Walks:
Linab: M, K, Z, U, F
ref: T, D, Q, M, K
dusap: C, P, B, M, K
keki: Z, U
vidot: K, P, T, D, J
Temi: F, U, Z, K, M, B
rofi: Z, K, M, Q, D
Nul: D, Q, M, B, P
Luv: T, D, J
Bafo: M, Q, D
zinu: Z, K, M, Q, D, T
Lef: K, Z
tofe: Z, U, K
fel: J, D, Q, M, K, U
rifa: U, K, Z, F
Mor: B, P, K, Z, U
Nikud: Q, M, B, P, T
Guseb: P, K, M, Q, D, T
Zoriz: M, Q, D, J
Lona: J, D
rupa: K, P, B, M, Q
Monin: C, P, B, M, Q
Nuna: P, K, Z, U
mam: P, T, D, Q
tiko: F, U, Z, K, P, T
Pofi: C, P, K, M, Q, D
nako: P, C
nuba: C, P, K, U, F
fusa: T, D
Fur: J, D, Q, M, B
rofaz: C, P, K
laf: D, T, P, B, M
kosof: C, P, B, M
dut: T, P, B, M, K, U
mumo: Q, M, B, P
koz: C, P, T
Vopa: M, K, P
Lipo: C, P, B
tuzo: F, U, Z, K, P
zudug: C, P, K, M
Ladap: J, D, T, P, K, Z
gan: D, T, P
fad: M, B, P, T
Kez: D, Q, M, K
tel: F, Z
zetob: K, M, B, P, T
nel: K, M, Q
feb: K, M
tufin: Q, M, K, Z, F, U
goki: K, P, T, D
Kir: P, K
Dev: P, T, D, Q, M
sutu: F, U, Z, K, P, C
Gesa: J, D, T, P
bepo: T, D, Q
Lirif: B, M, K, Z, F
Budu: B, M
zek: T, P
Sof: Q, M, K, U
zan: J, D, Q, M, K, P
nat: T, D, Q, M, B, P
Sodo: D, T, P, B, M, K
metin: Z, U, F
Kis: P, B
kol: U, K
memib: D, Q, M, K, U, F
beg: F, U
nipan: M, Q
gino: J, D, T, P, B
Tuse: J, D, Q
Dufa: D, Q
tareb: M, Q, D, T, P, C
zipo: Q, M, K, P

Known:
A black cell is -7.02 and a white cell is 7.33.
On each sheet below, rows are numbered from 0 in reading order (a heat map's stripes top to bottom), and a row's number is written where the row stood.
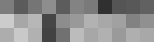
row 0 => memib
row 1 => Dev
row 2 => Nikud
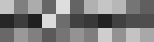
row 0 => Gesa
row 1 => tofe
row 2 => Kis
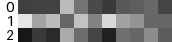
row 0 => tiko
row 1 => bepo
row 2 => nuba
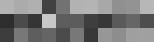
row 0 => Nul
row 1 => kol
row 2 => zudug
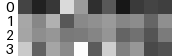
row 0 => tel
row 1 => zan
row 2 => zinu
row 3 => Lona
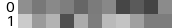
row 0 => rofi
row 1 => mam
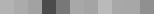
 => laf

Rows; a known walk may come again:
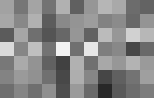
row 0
vidot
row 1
zan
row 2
kosof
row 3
Tuse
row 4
zetob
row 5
nel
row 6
Sof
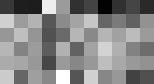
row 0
metin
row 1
Bafo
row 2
fad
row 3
gan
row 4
tareb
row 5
Lona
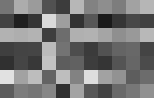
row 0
rupa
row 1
tel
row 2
Nul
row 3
tiko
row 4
kol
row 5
bepo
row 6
feb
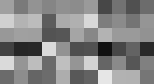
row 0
fel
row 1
Fur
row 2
Sodo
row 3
beg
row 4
Zoriz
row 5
koz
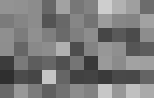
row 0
zek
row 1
Pofi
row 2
rofi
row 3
Ladap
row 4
zudug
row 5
Lef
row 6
Kis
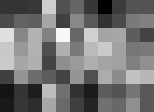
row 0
Linab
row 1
Lirif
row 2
Luv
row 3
mam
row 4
Dev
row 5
dusap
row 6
sutu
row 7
nuba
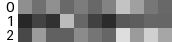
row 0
goki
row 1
Nuna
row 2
Lipo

